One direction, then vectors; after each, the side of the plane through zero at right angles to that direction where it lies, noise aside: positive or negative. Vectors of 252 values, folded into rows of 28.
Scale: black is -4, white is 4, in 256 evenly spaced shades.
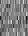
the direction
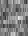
positive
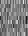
positive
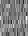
negative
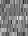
negative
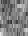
negative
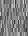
positive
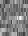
negative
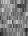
positive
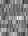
negative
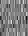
positive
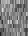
positive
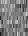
positive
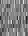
positive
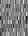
positive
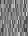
positive
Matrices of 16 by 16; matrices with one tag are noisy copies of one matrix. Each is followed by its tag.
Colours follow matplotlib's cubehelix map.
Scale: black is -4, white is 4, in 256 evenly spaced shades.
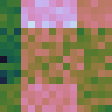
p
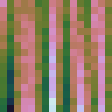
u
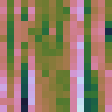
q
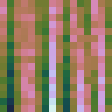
u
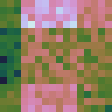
p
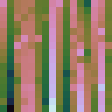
u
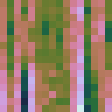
q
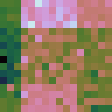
p
